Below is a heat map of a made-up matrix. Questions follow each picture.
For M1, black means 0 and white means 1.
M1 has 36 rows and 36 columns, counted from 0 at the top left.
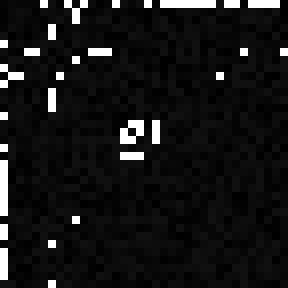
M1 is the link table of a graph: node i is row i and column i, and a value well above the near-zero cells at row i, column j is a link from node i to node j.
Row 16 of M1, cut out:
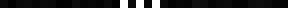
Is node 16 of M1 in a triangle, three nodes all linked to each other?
yes
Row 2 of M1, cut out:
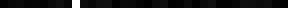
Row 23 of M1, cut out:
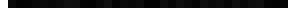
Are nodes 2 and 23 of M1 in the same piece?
no
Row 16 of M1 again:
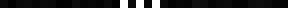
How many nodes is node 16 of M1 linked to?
3
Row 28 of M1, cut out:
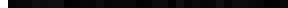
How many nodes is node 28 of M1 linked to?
1
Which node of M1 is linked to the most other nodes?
node 0
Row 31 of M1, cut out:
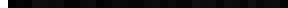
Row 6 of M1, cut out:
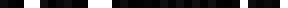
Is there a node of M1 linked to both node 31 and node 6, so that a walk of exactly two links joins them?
no
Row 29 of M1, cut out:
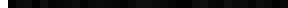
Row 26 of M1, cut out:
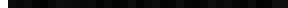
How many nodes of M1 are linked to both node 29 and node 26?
1
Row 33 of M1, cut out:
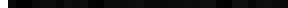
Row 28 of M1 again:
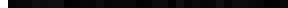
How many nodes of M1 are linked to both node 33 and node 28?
1
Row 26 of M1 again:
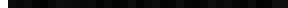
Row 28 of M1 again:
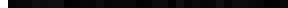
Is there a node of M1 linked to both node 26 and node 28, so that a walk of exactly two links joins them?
yes
